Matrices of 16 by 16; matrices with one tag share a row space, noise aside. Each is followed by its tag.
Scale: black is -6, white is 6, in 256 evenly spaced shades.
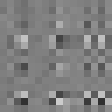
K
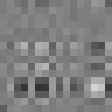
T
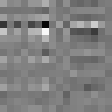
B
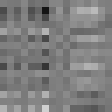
B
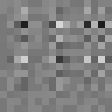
K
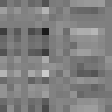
B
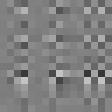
K
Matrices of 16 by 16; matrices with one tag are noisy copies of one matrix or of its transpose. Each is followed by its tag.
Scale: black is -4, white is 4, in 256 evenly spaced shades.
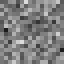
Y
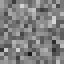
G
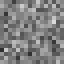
G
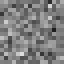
G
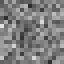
Y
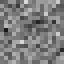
Y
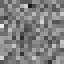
Y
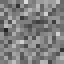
Y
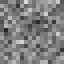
Y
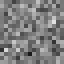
G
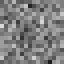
Y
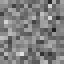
G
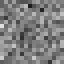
Y
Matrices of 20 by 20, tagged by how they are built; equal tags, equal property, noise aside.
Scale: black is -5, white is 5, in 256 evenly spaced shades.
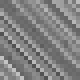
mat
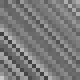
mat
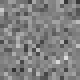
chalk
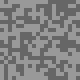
chalk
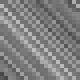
mat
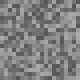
chalk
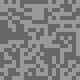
chalk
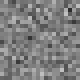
chalk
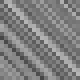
mat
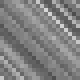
mat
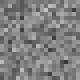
chalk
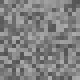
chalk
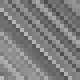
mat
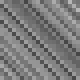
mat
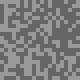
chalk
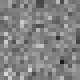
chalk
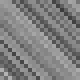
mat
